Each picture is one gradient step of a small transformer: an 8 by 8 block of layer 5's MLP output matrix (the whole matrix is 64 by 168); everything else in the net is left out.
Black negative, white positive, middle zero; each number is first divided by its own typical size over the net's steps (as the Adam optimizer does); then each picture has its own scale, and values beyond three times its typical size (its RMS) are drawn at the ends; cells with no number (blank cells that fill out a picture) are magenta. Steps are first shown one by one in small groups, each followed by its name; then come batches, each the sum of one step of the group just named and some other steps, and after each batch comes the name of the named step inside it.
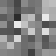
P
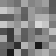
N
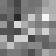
P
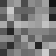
N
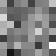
N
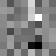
N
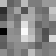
N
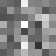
N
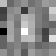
N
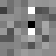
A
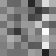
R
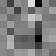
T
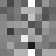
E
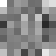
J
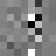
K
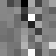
K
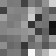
K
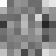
J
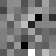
K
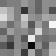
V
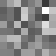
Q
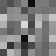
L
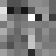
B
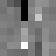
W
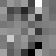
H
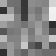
W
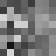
L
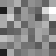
Q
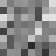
V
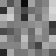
W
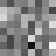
V
